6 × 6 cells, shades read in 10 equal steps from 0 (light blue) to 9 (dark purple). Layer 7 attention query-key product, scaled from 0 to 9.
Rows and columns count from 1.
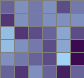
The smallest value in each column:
1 3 3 3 0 3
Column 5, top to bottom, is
6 3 2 2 0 8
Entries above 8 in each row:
0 0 0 1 1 0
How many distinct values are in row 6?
4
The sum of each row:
25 23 27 25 27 33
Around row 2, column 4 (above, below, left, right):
3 5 4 3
